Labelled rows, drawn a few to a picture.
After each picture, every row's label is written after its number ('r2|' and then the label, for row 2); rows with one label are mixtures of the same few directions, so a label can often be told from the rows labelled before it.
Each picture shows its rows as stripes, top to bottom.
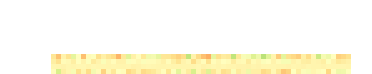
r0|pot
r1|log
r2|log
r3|log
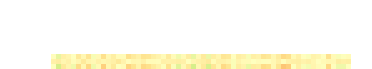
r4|log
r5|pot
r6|log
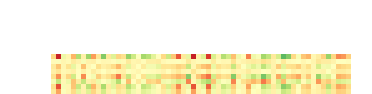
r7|log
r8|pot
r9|pot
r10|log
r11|pot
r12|pot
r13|log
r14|log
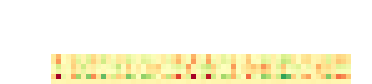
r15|log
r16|log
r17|pot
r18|pot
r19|log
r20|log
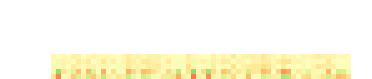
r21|pot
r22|log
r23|pot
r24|log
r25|log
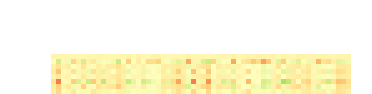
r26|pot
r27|pot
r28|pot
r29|log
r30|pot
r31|log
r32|pot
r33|log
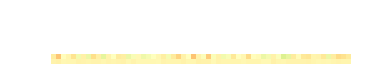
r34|log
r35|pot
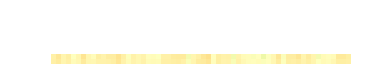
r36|pot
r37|pot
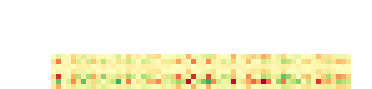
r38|pot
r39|log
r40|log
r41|pot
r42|log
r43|pot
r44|log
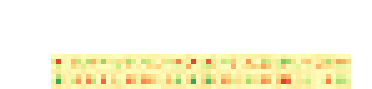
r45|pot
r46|log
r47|pot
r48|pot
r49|log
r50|log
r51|pot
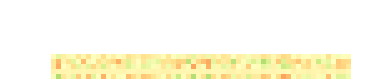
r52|log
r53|pot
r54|log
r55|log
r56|log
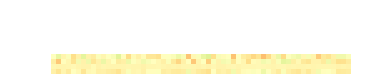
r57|pot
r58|log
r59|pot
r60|pot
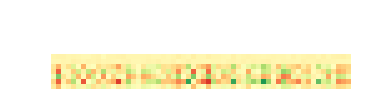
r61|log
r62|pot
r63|pot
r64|log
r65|log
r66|pot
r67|log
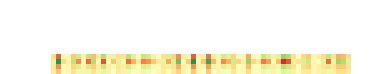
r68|log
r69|log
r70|log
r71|log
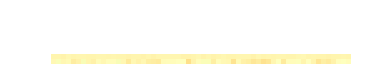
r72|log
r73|pot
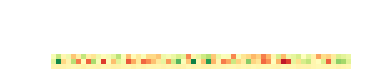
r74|pot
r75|log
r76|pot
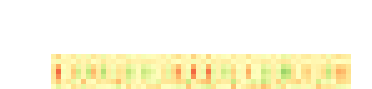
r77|log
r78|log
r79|log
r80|log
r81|log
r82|pot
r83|pot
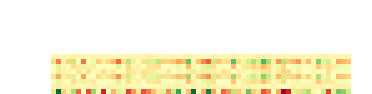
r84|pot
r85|pot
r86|pot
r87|log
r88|pot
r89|pot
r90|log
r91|log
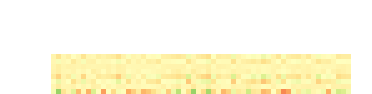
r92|pot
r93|pot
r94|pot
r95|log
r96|pot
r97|pot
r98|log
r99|log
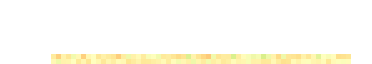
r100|pot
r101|log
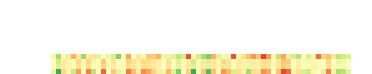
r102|pot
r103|log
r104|log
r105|log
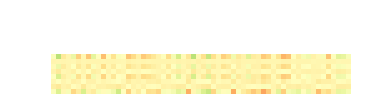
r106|log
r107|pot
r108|log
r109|log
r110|log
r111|pot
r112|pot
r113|pot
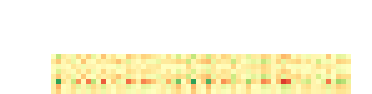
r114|log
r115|pot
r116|pot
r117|log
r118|pot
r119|log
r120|log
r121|log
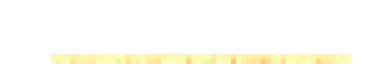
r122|pot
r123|pot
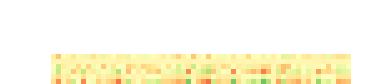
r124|log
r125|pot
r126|log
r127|pot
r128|pot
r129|pot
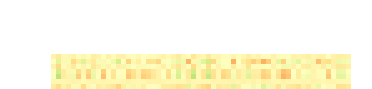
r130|log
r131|pot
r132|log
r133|log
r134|log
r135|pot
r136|pot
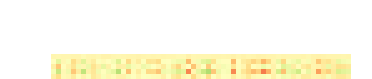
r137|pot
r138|pot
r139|log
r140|pot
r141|log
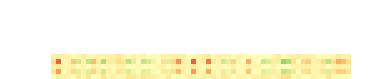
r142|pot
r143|log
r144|log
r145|log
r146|log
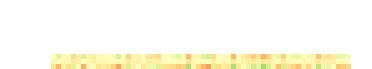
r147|pot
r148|pot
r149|pot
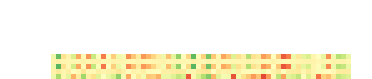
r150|log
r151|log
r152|log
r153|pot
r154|pot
